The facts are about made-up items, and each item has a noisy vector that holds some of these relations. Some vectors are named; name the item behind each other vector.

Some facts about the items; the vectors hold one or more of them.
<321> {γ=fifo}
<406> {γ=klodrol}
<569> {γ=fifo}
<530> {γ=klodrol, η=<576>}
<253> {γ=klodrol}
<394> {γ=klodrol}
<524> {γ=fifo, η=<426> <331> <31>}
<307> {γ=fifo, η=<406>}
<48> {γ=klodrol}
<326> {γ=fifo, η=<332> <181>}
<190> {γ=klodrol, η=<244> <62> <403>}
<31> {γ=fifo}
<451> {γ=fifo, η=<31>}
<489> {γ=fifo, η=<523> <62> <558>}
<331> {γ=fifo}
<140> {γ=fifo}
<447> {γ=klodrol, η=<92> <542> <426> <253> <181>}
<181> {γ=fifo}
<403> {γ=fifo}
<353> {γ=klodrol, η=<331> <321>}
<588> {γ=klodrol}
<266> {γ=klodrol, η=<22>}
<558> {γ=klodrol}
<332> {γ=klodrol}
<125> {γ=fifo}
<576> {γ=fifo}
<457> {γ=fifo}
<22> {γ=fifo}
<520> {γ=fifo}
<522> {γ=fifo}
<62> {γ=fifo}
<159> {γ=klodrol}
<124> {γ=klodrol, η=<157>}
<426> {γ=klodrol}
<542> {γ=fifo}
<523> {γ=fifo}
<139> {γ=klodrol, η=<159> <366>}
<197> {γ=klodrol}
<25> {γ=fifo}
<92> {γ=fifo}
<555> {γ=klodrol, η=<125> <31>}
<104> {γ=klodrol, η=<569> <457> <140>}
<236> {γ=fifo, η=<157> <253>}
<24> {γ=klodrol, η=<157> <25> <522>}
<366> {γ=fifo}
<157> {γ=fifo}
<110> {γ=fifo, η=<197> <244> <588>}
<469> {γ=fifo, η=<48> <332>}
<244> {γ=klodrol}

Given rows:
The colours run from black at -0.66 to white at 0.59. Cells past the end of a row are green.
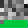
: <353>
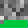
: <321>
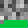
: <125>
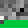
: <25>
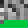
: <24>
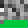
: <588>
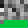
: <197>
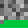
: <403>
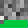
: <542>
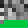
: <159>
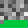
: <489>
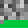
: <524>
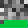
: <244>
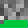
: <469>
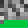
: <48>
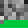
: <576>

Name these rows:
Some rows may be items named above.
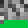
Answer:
<48>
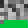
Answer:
<555>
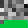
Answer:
<353>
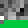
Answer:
<366>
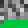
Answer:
<48>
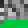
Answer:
<394>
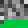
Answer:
<332>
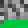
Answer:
<48>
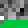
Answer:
<366>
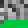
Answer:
<24>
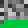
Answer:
<447>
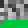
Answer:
<555>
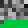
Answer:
<406>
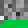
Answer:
<181>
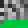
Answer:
<530>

